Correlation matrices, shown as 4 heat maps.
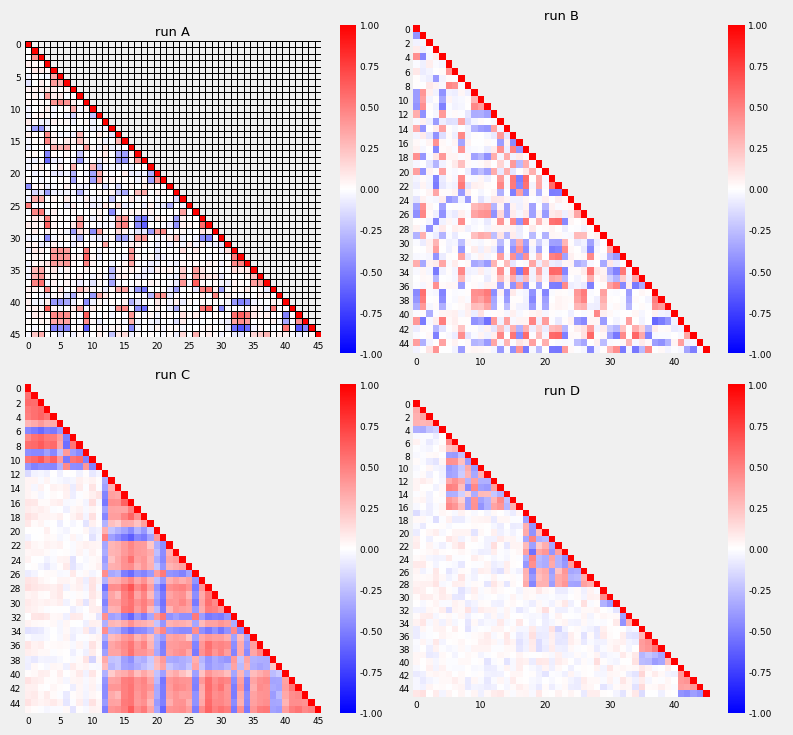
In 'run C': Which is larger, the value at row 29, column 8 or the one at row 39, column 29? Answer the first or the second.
the first
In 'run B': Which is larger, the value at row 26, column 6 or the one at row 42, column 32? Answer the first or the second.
the second
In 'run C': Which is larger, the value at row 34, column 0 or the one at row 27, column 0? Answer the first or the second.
the second
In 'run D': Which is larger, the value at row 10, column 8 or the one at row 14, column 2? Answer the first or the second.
the first
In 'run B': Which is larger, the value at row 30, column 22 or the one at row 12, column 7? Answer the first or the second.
the second
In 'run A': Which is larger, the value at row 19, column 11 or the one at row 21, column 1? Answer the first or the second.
the second
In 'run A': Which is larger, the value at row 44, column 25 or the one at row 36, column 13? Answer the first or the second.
the first
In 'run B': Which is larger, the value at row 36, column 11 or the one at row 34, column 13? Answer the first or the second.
the second
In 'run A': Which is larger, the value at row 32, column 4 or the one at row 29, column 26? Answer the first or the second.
the first
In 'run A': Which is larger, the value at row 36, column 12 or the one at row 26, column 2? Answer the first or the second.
the second
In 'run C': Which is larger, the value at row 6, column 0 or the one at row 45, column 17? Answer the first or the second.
the second
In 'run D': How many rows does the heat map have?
46
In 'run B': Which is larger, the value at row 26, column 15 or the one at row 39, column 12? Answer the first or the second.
the first
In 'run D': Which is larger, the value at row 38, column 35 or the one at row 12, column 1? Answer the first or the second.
the first
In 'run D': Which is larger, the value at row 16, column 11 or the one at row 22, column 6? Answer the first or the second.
the second
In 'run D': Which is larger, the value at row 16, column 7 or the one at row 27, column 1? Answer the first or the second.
the first
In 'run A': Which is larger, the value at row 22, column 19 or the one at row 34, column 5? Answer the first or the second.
the second
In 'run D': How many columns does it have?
46
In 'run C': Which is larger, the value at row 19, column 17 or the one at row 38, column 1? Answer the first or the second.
the first
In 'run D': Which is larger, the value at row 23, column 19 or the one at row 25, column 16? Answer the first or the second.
the first
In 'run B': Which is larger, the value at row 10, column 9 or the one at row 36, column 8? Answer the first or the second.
the first
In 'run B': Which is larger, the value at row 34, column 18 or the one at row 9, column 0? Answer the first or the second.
the first
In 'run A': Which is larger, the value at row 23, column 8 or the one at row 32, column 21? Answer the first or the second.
the second
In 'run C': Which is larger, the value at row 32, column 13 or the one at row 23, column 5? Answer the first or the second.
the second
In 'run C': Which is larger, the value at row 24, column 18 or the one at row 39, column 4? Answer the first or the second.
the first
